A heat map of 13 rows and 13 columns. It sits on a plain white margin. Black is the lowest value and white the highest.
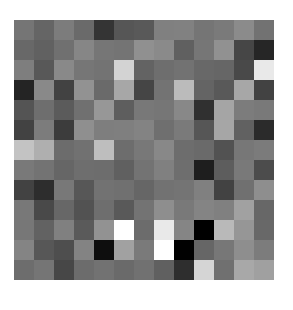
Values change most from cell to cell in the bottom middle. The distribution is heavy-tailed on both sides. The centre is the calmest part.
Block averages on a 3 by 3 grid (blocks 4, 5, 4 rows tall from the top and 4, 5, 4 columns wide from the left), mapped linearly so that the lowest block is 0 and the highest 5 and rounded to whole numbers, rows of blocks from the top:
132 | 130 | 045
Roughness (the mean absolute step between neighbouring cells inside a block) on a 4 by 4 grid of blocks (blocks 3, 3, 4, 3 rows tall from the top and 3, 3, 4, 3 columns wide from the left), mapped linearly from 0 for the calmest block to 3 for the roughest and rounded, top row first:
0 1 0 2 | 1 1 1 1 | 1 0 0 1 | 0 2 3 0
